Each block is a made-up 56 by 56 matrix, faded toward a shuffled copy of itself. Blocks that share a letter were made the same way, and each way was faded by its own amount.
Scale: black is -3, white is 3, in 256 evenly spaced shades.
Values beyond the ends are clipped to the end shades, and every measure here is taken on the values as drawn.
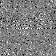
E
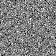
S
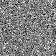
S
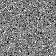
S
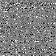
E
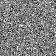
S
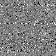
E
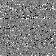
E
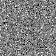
S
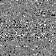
E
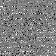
E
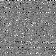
E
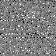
E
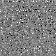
E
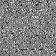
E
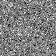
S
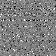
E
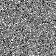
S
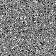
S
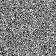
S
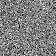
S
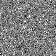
S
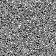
S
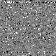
E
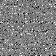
E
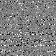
E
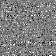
E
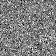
S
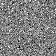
S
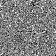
S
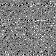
E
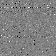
E
